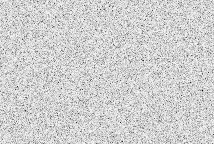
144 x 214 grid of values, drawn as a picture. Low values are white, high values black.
The halves do not mirror each other. No row or column stands out. No regular stripes run through it. On average the colour sits 20% of the way up the scale. Fine speckle covers the field. The values are skewed, with a long tail toward high values.
